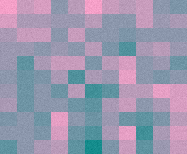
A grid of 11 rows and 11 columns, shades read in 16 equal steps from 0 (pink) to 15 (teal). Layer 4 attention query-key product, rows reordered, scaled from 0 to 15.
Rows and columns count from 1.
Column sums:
62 75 66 57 73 85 69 53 75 63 55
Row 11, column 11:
3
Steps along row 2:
up same up same down up same down up down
